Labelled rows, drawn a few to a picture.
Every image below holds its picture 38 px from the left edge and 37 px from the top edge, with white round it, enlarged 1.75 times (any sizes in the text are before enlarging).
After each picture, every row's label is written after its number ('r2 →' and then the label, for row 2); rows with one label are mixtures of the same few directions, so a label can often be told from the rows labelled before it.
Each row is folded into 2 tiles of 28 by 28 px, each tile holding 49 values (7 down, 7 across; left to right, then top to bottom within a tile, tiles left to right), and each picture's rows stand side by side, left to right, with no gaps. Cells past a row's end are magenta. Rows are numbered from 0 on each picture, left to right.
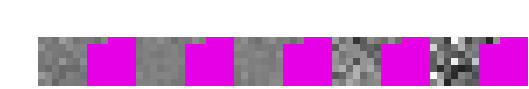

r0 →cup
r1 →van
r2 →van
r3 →cup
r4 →cup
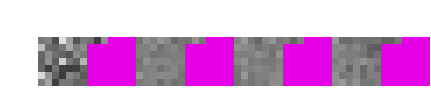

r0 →cup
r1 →van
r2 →van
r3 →cup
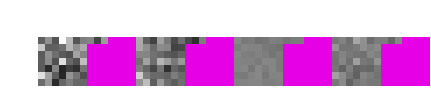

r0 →cup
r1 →cup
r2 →cup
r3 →cup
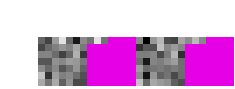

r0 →van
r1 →van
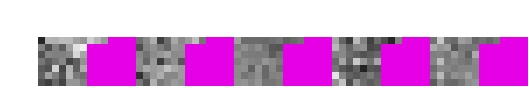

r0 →cup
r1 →cup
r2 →cup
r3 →cup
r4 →van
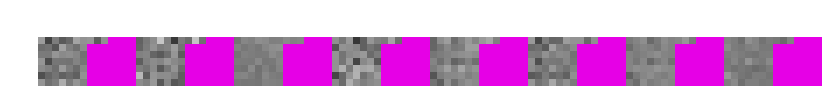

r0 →van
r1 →van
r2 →cup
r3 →cup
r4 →cup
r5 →van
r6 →cup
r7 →cup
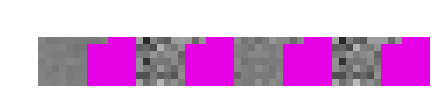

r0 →cup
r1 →van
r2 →van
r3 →van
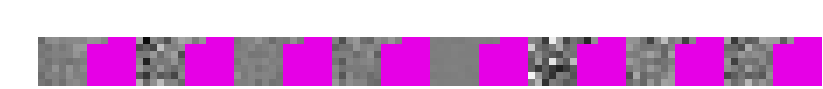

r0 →cup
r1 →van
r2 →van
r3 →van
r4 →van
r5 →cup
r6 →van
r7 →van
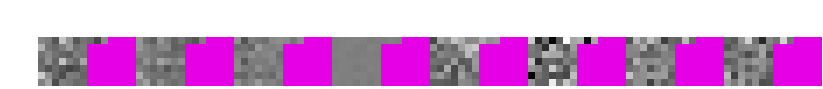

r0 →cup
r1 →cup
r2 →van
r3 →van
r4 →cup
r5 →van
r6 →van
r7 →van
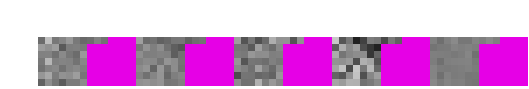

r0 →van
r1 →cup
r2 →van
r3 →cup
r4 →van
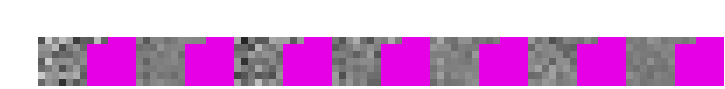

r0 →van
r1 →van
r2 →van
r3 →van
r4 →van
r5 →cup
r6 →cup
